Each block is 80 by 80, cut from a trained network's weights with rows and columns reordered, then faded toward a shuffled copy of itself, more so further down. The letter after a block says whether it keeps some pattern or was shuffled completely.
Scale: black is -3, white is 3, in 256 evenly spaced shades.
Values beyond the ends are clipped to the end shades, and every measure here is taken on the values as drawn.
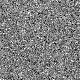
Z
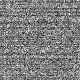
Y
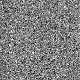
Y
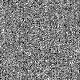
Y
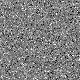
Z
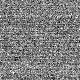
Y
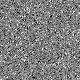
Z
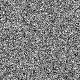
Z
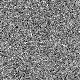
Z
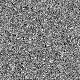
Z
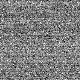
Y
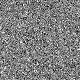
Z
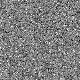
Z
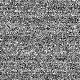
Y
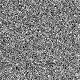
Z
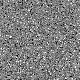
Z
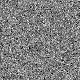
Z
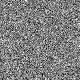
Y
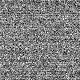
Y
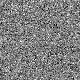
Z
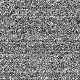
Y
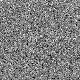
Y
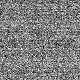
Y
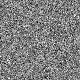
Z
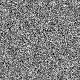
Z
